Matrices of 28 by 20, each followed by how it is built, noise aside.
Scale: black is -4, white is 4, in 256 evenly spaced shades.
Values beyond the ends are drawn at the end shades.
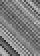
Toeplitz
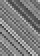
Toeplitz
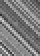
Toeplitz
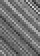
Toeplitz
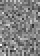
noise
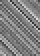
Toeplitz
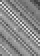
Toeplitz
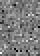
noise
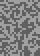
noise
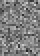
noise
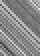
Toeplitz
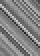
Toeplitz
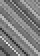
Toeplitz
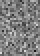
noise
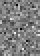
noise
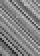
Toeplitz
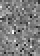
noise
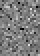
noise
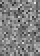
noise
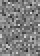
noise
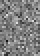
noise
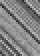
Toeplitz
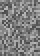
noise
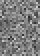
noise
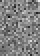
noise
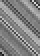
Toeplitz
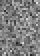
noise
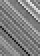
Toeplitz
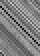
Toeplitz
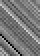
Toeplitz
